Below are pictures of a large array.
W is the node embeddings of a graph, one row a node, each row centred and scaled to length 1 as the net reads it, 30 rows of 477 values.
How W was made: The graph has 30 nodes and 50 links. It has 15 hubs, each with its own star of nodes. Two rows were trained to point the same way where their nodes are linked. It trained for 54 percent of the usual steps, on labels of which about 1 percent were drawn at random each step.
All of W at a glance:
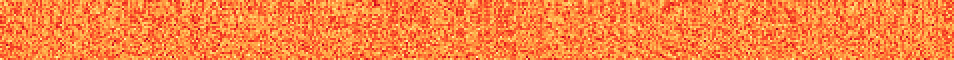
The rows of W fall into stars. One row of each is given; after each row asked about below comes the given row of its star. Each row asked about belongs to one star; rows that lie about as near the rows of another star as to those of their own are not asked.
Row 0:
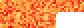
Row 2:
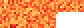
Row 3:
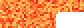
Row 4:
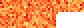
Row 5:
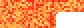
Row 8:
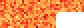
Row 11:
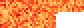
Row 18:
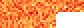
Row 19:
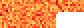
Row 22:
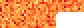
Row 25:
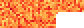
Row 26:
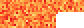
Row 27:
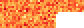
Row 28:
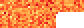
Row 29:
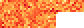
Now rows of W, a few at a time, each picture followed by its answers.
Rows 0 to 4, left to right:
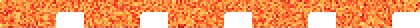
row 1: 2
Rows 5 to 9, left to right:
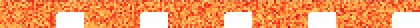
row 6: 5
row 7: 18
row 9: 19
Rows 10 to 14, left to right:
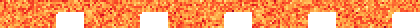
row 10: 8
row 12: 0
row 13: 11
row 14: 25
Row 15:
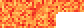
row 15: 22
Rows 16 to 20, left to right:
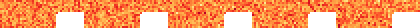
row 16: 28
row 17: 26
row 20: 3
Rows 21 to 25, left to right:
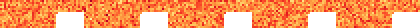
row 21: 27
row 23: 4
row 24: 29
